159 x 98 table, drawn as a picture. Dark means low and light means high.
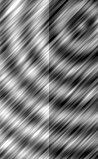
Average level on the scale: 50%. Ninth with the lowest average: middle right. Rings: centred on the top right. Seam: vertical, 50% of the way across, the left part higher. Mirror symmetry: none.
